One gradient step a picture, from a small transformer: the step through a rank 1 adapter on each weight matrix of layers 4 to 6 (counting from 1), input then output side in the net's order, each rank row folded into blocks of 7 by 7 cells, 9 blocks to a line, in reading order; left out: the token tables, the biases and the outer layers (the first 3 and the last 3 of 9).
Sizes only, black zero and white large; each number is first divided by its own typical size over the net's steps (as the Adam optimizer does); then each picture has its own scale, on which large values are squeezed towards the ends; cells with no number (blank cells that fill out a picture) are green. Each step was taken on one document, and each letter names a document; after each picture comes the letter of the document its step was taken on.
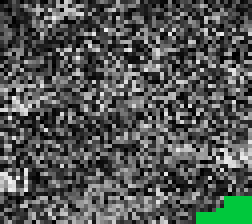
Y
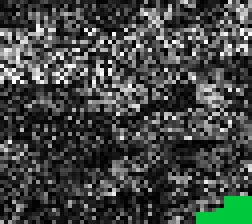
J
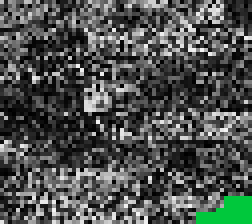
J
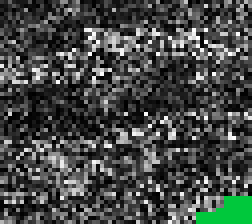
J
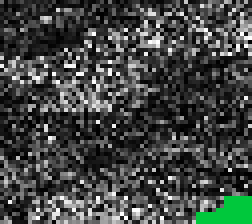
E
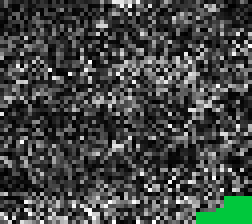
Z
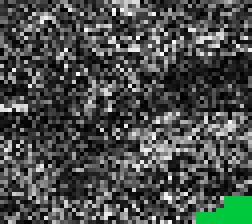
E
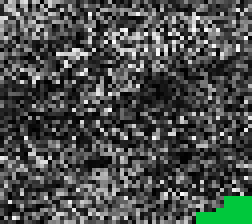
E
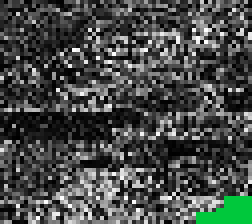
J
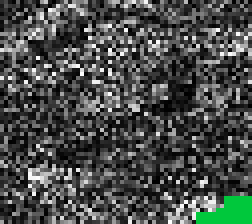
J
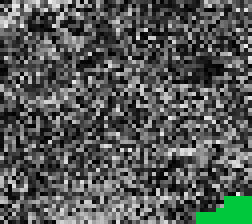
Y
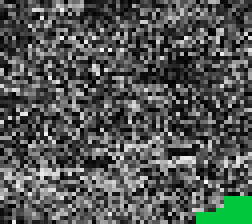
Y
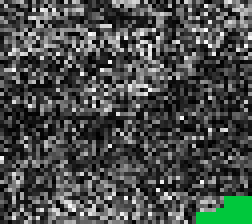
E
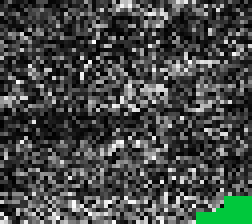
Z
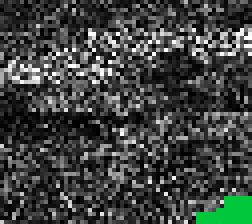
J
